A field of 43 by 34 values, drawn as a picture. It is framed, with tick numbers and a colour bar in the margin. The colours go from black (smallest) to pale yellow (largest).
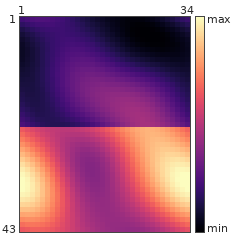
A horizontal seam about 50% of the way down splits the table, and the bottom part is higher. The top right is the ninth with the lowest average. Overall the values sit about 40% of the way up the scale. There are no lone odd cells.
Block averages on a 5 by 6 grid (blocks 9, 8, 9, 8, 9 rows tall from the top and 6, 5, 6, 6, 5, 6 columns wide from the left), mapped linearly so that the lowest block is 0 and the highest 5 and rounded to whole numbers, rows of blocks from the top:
1 1 1 0 0 0 | 1 1 2 2 1 1 | 2 2 2 3 3 3 | 4 3 2 3 4 5 | 4 3 2 2 3 4
